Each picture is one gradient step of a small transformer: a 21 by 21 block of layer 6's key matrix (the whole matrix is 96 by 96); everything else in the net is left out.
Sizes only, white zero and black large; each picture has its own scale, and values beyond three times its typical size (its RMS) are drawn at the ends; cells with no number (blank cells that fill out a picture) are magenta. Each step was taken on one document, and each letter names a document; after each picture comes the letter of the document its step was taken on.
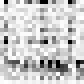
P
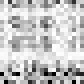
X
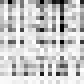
P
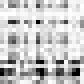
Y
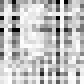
P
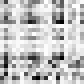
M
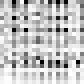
P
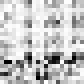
M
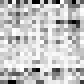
X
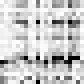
M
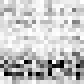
M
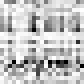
P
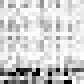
X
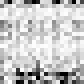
X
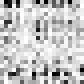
X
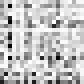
M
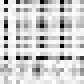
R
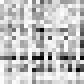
R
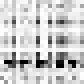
Y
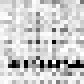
P
